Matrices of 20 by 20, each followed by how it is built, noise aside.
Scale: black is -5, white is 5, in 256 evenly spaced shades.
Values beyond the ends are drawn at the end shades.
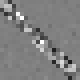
banded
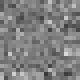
low rank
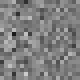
low rank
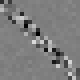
banded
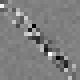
banded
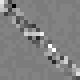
banded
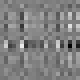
low rank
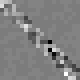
banded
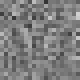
low rank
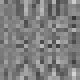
low rank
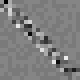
banded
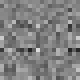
low rank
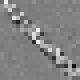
banded
